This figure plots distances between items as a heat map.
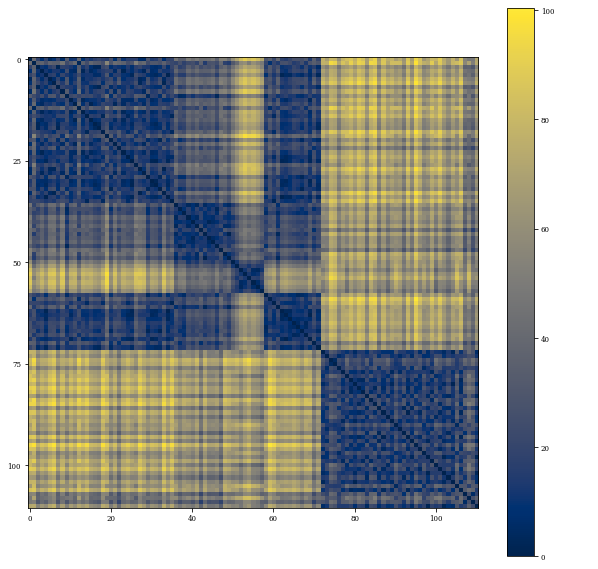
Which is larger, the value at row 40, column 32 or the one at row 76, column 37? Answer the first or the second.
the second
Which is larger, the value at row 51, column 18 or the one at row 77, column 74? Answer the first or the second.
the first
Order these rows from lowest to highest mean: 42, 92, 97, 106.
42, 92, 97, 106
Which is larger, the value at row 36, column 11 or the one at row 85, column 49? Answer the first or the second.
the second
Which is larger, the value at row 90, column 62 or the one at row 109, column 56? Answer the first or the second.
the first
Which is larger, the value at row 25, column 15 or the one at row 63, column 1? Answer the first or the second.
the second
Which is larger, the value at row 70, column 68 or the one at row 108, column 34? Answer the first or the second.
the second
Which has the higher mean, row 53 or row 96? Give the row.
53
